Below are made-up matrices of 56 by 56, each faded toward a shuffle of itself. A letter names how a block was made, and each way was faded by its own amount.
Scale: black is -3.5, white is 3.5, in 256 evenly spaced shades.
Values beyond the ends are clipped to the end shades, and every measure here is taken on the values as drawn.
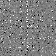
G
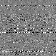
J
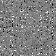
G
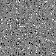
G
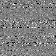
J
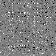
G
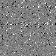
G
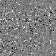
G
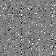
G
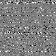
J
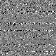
J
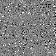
G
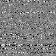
J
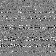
J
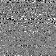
J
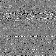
J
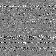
J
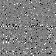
G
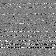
J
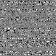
J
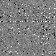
G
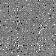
G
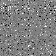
G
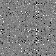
G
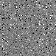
G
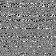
J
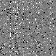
G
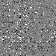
G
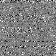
J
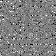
G
